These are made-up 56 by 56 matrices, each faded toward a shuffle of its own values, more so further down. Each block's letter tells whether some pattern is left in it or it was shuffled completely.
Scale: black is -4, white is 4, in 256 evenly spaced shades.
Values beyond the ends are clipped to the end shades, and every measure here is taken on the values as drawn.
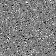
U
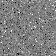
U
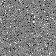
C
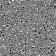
U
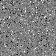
U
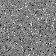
U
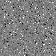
C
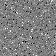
U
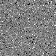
C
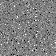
C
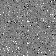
C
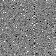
C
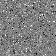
C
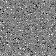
C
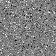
C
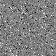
U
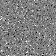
C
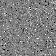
U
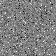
U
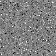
C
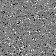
U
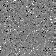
C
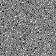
C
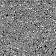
U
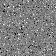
U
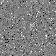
C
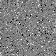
C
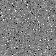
U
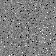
C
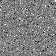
U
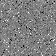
U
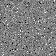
U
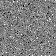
U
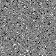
C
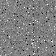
C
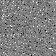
C
